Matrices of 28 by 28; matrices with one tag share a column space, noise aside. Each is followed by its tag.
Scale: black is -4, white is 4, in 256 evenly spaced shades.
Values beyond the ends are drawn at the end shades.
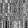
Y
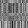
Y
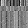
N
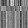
N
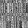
Y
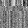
N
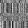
Y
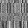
Y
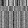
N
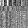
N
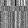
N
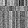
N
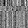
N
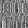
Y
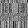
Y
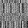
Y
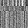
N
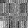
Y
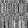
Y
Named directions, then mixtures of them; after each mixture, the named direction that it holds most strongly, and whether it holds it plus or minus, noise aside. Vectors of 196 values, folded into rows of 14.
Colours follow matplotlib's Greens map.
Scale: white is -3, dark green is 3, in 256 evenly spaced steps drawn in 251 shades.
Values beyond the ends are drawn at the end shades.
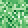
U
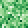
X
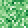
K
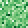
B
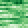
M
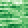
M, minus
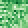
U, plus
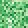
K, minus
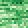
M, plus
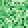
K, minus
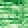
M, plus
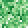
X, minus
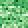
X, plus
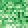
U, minus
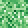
U, plus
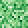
U, minus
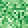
U, minus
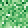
B, minus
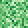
K, minus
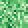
U, plus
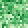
X, minus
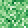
K, plus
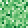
B, plus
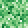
X, minus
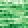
M, minus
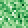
U, minus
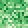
U, minus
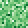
B, plus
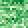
K, plus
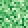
K, minus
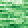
M, minus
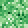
X, minus
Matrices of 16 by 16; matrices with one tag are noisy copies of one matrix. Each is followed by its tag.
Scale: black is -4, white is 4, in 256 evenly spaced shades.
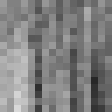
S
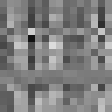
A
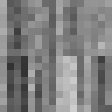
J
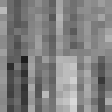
J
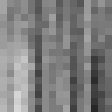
S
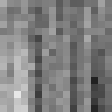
S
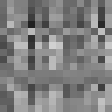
A
